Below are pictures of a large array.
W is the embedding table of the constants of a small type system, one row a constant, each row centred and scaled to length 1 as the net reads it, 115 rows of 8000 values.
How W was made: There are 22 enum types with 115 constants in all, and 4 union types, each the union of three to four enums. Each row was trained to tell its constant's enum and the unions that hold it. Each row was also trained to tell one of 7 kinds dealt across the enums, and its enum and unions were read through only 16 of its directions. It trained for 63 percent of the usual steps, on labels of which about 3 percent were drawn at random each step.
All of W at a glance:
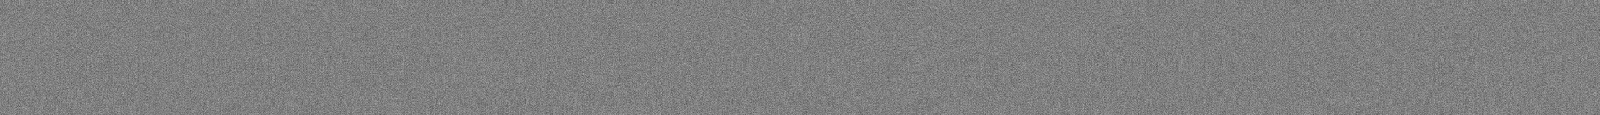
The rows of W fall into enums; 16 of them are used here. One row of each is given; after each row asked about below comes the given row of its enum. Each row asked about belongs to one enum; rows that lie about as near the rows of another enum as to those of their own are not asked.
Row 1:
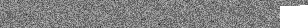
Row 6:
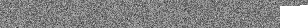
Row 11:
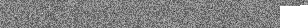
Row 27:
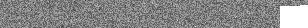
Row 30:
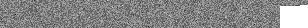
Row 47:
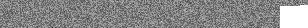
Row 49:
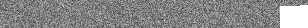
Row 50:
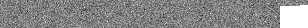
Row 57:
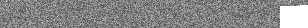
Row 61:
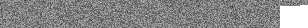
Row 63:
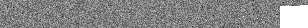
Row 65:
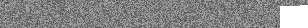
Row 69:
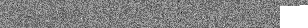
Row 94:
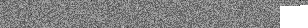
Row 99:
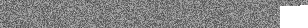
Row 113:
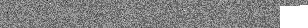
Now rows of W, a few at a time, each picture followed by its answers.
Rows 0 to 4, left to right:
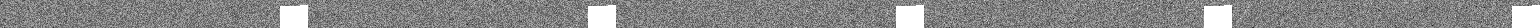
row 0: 57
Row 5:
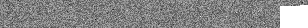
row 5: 1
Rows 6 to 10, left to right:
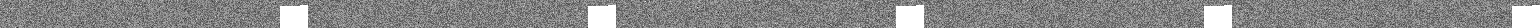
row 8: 49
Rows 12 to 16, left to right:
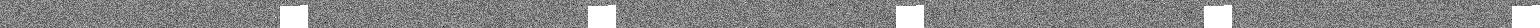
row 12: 94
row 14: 6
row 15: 50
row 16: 27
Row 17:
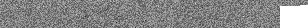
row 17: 94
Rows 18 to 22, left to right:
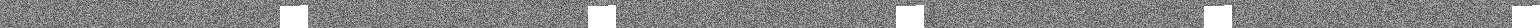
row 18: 11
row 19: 30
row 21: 1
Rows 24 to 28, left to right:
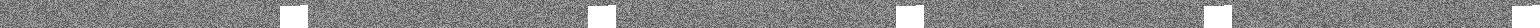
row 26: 65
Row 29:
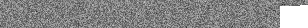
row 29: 63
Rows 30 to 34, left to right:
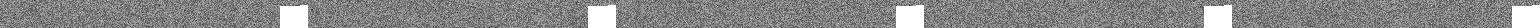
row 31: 113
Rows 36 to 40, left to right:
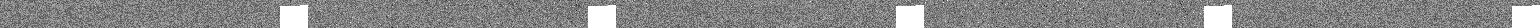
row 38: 11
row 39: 50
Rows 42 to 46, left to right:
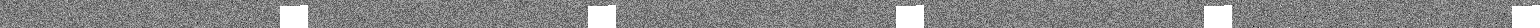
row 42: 6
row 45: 11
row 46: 30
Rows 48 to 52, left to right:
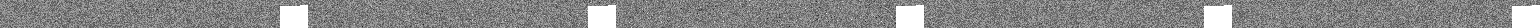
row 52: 1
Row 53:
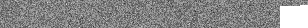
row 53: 94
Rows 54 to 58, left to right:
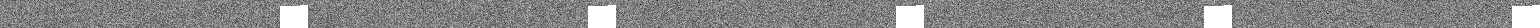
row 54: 113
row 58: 61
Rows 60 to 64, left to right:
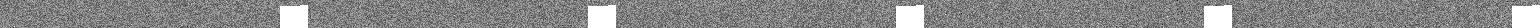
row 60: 6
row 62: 65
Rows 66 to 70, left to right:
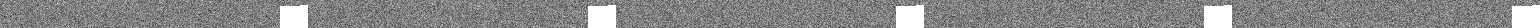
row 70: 49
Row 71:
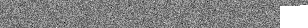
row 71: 50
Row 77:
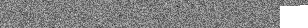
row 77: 49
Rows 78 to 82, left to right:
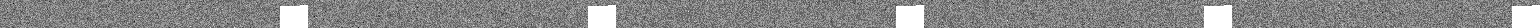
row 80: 69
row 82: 49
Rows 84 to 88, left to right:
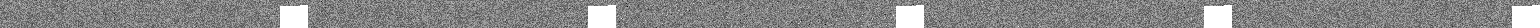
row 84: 65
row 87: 11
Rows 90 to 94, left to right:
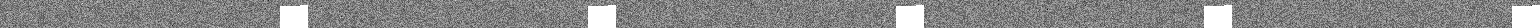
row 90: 47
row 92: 57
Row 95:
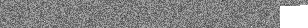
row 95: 57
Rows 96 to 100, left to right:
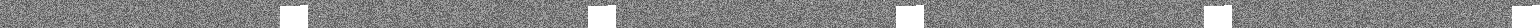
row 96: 94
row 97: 65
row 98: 113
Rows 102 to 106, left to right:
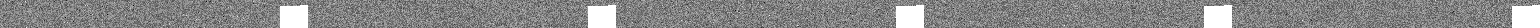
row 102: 99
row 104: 1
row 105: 57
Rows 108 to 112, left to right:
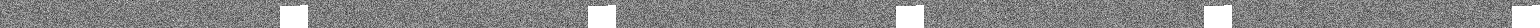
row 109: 47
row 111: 50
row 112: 47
